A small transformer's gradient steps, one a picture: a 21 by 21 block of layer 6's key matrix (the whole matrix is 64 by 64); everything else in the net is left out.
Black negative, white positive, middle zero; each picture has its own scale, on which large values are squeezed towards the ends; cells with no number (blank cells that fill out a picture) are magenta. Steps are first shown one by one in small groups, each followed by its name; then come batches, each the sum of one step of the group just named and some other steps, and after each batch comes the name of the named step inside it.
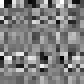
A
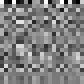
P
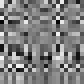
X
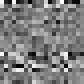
P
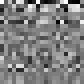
X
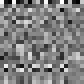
P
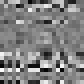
X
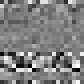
A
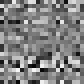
X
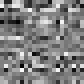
A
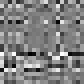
X
